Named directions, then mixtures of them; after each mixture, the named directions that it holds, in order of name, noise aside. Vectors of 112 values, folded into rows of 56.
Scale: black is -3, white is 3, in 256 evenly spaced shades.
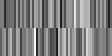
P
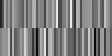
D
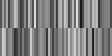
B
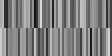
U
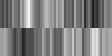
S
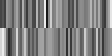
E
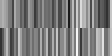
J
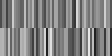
D, U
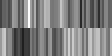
B, S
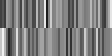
E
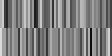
U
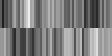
S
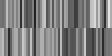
E, P, S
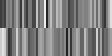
E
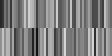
D, S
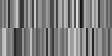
B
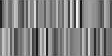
B, D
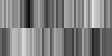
S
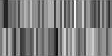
P, S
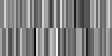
P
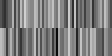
J, P, S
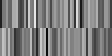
B, D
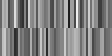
B, D, J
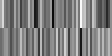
J, U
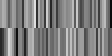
B, E
